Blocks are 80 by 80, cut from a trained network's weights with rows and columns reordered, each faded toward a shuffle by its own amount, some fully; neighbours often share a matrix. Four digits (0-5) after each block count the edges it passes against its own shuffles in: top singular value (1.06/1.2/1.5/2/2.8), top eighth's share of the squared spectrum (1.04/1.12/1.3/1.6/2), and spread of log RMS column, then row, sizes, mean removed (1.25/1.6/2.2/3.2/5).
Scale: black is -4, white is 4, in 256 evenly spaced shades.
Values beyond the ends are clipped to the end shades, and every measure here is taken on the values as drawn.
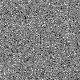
0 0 0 0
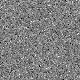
1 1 0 0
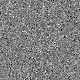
2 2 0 0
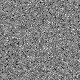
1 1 0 0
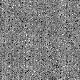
2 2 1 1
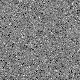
0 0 0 0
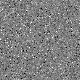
0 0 0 0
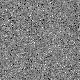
0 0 0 0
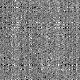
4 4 1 3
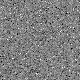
0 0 0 0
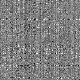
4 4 1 3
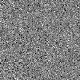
3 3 1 0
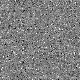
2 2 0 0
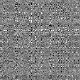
3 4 3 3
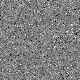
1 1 0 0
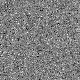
1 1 0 0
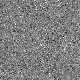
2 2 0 0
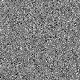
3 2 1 0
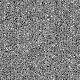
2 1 0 1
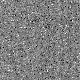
1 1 0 0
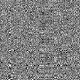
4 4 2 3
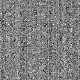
3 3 0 1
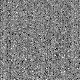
2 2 0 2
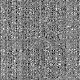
4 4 2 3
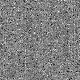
1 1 0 0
